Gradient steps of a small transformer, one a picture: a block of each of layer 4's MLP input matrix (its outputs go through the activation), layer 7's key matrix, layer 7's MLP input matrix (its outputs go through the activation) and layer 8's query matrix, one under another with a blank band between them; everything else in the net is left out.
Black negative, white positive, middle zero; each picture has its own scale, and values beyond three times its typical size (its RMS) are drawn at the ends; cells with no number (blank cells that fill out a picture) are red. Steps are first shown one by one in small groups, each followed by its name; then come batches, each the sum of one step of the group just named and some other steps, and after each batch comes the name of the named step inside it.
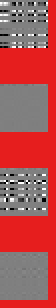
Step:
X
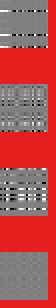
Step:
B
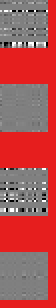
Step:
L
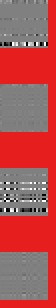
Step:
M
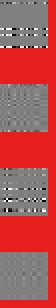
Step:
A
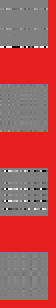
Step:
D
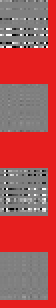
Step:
D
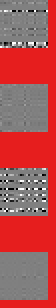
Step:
L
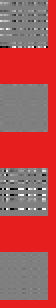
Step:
X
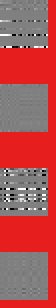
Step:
D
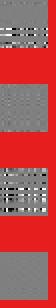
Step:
A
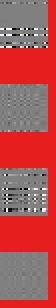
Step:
A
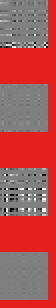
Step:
X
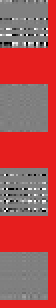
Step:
M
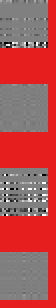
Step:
M
